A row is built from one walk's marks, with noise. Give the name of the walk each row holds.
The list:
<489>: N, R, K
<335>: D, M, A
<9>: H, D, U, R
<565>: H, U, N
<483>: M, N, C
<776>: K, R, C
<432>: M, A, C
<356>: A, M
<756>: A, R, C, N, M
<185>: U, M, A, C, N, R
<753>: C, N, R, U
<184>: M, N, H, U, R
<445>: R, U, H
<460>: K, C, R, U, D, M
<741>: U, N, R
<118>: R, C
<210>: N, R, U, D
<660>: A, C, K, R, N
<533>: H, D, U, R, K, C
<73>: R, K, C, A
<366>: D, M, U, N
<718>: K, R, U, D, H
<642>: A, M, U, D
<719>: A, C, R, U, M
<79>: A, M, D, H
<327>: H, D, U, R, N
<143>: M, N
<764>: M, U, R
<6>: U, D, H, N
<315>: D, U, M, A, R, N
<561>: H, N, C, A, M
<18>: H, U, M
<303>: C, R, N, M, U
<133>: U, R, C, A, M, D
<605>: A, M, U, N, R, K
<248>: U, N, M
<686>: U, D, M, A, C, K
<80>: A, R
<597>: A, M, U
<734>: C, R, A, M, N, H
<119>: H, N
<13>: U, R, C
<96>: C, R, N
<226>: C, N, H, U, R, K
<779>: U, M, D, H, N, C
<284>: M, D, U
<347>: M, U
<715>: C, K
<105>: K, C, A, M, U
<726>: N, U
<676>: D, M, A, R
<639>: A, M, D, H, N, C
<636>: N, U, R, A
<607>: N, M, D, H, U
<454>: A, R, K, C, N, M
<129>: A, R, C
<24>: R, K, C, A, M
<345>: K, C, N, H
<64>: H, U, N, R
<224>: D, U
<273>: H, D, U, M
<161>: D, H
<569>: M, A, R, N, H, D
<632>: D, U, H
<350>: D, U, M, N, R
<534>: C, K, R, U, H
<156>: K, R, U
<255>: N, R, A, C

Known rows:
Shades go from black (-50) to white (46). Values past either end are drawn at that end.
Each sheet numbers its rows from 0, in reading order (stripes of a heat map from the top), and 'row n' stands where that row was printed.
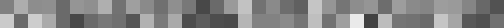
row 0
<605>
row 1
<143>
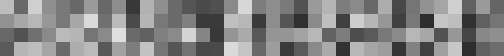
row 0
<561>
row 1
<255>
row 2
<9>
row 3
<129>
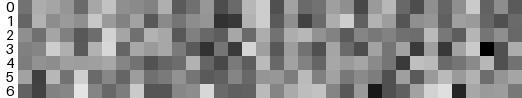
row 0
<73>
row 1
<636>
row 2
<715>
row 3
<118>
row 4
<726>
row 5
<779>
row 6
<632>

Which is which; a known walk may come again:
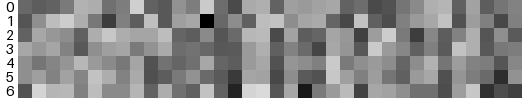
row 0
<9>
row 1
<347>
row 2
<73>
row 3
<454>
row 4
<210>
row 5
<741>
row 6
<80>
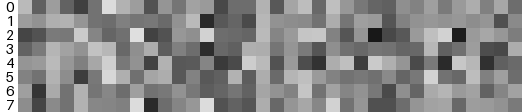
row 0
<345>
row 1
<248>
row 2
<632>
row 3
<13>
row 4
<255>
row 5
<715>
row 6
<779>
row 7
<6>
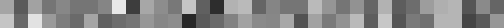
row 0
<569>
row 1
<483>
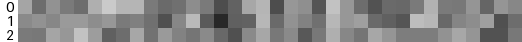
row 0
<226>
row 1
<726>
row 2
<315>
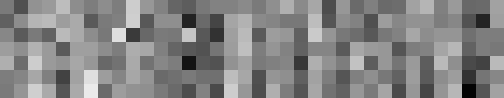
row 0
<460>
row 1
<764>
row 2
<327>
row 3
<24>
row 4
<303>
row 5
<776>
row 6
<118>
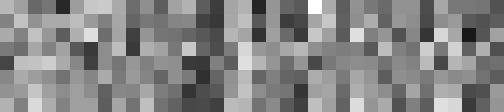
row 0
<489>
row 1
<636>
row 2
<96>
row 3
<79>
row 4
<597>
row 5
<605>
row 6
<185>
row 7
<756>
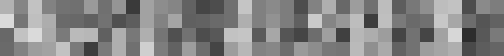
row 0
<561>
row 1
<143>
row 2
<129>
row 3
<676>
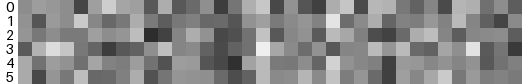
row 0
<660>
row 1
<350>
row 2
<565>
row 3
<356>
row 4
<184>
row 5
<607>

